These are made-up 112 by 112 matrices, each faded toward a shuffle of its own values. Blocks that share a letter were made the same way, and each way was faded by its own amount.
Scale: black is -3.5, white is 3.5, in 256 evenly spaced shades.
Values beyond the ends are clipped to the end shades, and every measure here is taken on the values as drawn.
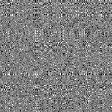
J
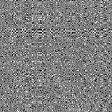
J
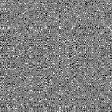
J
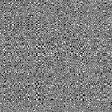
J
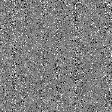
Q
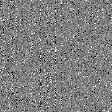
Q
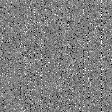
Q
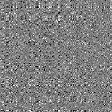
J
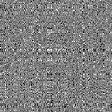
J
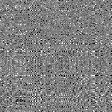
J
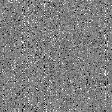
Q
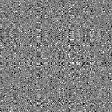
J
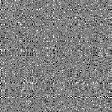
J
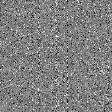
Q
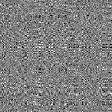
J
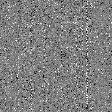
Q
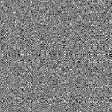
J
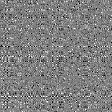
J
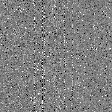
Q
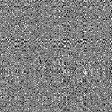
J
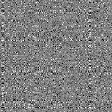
J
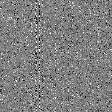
Q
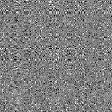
J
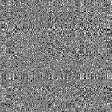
J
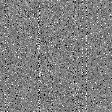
Q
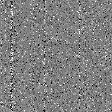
Q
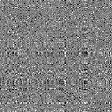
J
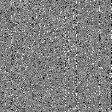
Q
